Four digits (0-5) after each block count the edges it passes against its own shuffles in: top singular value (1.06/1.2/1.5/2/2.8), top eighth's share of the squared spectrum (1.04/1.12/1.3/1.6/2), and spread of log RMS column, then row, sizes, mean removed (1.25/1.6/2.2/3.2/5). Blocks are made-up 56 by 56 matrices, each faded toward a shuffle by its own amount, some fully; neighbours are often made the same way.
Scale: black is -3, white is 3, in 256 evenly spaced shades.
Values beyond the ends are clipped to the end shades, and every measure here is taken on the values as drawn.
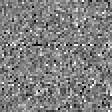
3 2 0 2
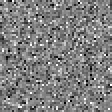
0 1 0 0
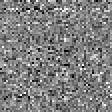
3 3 1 2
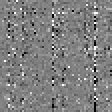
3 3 3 2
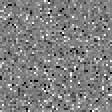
1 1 0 0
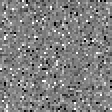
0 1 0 0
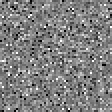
0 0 0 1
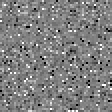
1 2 0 0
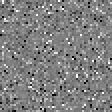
1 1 0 0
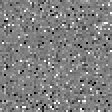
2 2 0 0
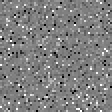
0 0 0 0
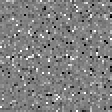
2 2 0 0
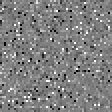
1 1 0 1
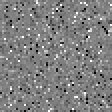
0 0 0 0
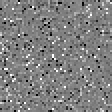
0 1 0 0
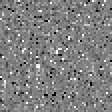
0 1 0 0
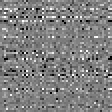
4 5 2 3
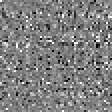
4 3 1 2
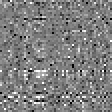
4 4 2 2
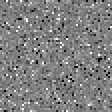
0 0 0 0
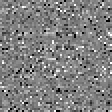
3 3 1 2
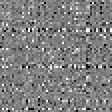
4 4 2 3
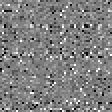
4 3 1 2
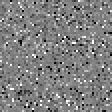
1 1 0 0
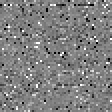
2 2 0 1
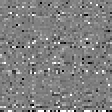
4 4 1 3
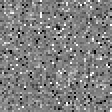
2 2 1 0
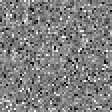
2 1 0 0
